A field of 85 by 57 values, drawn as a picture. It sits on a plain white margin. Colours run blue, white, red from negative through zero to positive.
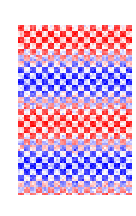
Stripes: horizontal, repeating 2 times. Average level on the scale: 50%. Seam: none.
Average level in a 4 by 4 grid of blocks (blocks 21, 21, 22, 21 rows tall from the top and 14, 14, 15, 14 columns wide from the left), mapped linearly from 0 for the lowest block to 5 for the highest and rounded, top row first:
5 5 5 5 / 0 0 0 0 / 5 5 5 5 / 0 0 0 0
